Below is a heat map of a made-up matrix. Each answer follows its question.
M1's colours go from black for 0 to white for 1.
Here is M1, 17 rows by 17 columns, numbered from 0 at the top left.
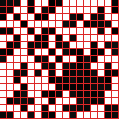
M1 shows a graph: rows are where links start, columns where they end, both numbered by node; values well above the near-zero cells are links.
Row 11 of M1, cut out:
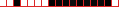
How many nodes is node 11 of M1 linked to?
7
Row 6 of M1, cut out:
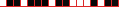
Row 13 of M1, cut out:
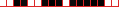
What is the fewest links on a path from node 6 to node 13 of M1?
2
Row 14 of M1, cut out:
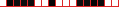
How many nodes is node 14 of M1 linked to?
8
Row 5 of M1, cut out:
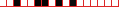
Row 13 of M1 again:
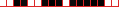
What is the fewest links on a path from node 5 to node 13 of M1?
1
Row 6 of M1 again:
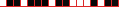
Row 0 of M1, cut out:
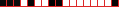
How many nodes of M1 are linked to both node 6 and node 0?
5
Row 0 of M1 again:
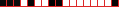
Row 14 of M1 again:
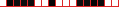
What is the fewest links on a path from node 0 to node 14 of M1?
1
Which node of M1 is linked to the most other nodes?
node 5
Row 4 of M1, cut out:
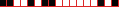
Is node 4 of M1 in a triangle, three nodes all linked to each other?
yes
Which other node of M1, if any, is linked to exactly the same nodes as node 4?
node 1
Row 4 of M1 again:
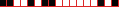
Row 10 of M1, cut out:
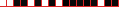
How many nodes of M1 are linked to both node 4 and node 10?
1
